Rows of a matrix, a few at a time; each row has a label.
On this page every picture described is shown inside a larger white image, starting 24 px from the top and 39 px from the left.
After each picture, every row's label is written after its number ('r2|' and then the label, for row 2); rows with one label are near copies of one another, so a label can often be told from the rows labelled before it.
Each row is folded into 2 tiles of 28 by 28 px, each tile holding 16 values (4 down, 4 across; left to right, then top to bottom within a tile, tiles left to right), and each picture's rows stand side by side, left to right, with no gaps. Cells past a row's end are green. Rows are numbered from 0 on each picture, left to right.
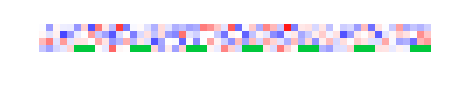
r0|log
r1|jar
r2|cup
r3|jar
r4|jar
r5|log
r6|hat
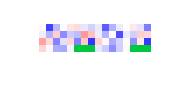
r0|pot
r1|pot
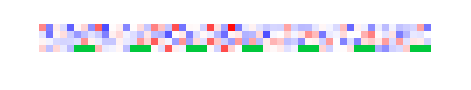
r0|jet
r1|jet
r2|jar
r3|jar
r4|hat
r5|hat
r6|log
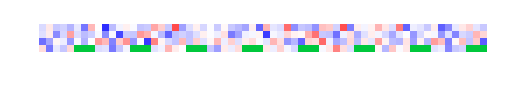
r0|cup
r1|pot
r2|jar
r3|log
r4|hat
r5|jar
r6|jar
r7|pot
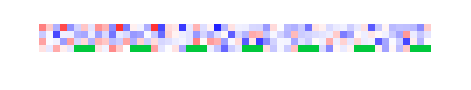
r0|jar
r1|jar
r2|jet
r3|pot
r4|cup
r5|log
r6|cup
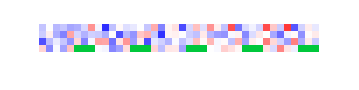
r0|cup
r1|pot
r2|jet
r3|jar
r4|jar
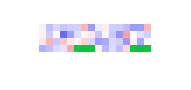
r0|log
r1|cup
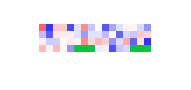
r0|jet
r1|pot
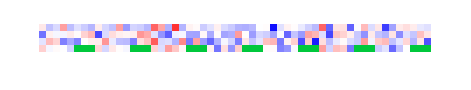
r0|hat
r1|hat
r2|jar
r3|cup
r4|pot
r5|jet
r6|pot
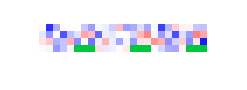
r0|pot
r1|hat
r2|pot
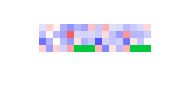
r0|cup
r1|cup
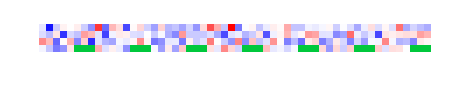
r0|pot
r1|jet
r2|cup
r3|jar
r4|hat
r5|cup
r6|hat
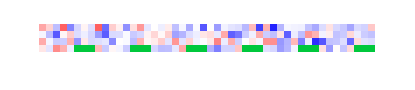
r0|jar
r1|jet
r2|log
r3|log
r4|pot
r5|cup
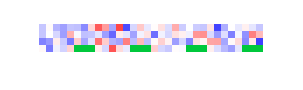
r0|cup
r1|jar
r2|hat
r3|pot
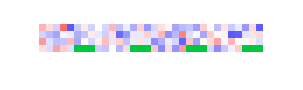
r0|jar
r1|log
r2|cup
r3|log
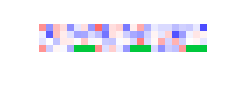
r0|jet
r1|jet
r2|log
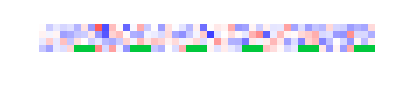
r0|log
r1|jet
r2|log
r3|hat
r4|hat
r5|cup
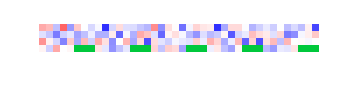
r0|jar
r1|pot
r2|jet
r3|pot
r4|log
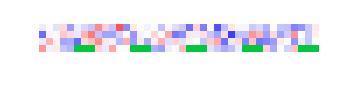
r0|hat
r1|jar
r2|log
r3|pot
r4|cup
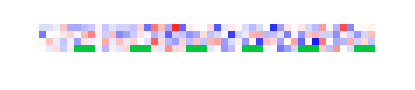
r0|hat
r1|log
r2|jar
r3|pot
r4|pot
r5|jar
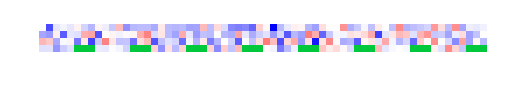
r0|pot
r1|hat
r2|cup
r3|cup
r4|pot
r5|hat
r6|hat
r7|jar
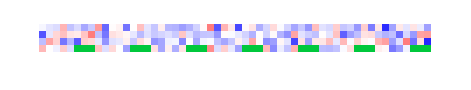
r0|hat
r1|jet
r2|cup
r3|jet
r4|cup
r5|log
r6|pot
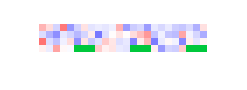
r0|jar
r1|hat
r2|cup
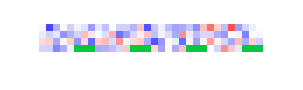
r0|pot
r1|log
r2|cup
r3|jar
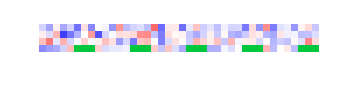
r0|log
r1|hat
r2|jet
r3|log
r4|jet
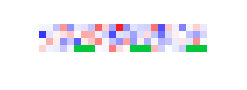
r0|hat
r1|jar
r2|jet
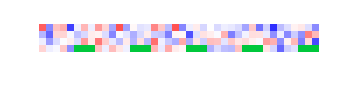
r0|jet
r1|jar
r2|jar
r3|log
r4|pot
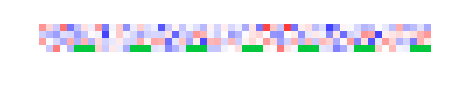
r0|jar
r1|jet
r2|pot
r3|log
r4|jar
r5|pot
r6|hat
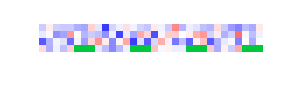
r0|cup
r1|pot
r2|hat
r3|cup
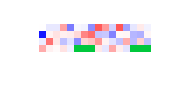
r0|hat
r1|jar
